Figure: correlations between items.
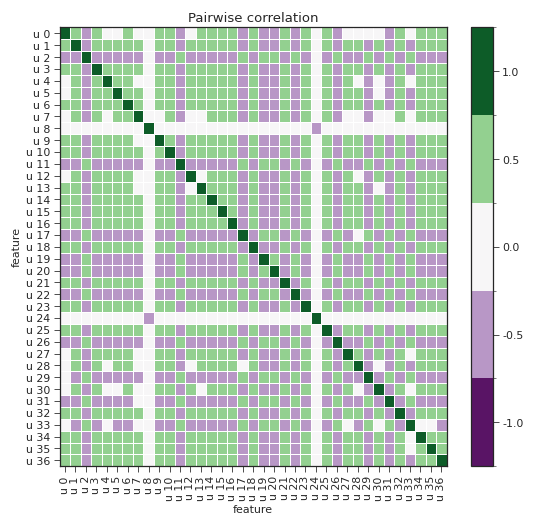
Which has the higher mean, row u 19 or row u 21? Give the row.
u 21
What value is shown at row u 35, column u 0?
0.5
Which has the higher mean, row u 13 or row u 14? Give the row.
u 14
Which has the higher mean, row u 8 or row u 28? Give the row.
u 28
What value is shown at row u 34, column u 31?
-0.5
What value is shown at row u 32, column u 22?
-0.5
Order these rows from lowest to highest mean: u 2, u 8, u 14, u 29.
u 2, u 29, u 8, u 14
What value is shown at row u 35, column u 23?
0.5
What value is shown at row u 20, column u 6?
-0.5
